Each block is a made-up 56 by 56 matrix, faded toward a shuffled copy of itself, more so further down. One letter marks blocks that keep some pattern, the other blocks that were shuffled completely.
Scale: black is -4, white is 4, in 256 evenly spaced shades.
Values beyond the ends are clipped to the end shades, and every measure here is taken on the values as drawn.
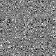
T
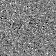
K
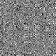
T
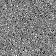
K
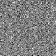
T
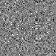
T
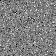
K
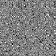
T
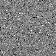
K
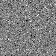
K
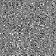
T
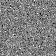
K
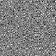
T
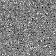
K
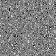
T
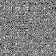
T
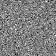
K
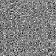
T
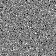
K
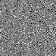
T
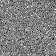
K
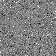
K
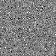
T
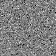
K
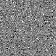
T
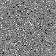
T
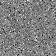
K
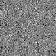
T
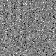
T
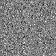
T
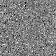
K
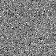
T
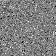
K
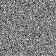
K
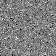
K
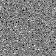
T
